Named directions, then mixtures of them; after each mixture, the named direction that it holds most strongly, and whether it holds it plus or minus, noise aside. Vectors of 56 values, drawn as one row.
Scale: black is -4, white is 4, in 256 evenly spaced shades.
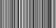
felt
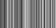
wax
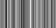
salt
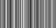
salt, minus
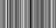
salt, minus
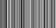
salt, plus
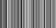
wax, plus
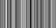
salt, minus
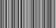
felt, plus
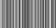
wax, minus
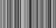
salt, minus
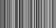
felt, minus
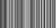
wax, plus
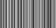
felt, plus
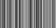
salt, minus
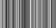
salt, plus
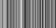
wax, minus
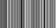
wax, plus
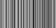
felt, plus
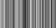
wax, minus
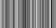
wax, minus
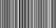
felt, minus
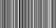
felt, minus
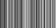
wax, plus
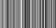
wax, minus
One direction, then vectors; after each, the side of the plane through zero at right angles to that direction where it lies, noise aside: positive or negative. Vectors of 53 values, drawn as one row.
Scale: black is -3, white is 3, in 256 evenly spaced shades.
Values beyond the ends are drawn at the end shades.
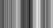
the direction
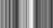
negative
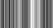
positive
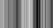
negative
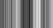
positive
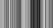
negative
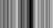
positive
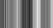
positive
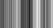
positive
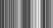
positive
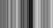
positive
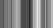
positive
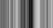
positive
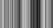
negative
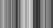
negative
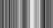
positive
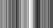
negative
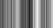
positive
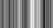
positive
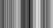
positive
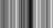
positive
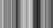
negative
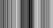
positive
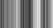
positive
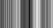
positive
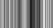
negative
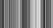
positive
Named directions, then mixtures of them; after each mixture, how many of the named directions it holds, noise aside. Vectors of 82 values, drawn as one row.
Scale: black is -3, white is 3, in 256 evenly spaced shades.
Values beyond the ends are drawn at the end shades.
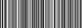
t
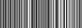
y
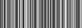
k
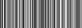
two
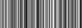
two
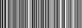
three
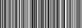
three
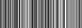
two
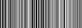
two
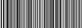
one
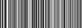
two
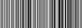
one
